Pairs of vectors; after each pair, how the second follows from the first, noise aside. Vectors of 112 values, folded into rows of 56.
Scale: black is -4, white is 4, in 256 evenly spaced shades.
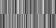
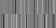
partly zeroed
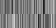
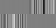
partly zeroed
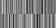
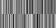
copied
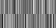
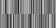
wrapped around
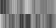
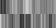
copied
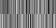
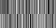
copied
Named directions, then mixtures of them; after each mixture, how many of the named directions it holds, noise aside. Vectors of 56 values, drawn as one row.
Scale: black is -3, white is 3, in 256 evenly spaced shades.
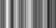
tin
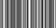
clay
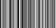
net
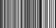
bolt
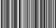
one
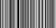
two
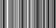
three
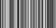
three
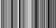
three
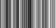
two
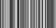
three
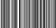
two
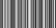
three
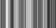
one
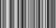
two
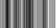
one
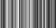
three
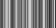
three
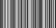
three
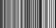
one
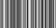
one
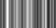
two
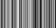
three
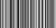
two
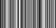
three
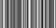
one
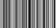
three
